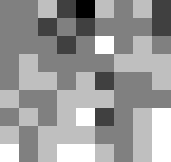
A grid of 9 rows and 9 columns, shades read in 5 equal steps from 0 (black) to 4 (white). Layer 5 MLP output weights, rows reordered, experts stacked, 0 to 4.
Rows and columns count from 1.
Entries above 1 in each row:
6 6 8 9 8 9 8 9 9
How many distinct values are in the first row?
4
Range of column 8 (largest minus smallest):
1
